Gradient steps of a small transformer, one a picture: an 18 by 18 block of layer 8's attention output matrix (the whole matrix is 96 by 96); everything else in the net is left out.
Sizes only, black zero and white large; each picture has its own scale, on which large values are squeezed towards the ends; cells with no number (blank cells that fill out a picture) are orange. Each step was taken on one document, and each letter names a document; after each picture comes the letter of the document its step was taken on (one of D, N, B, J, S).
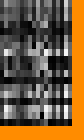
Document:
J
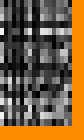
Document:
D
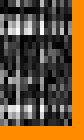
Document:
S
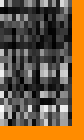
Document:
D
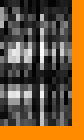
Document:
S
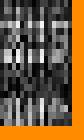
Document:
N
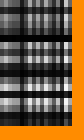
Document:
J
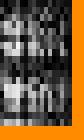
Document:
N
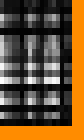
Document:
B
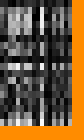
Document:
S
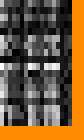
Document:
B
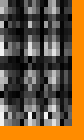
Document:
B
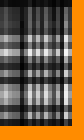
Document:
J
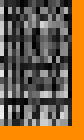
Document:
D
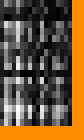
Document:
N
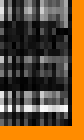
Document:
D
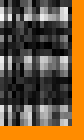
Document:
D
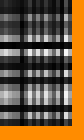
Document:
J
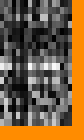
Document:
B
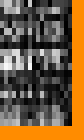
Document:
N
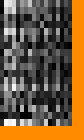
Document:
N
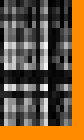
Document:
J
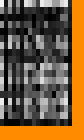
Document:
D
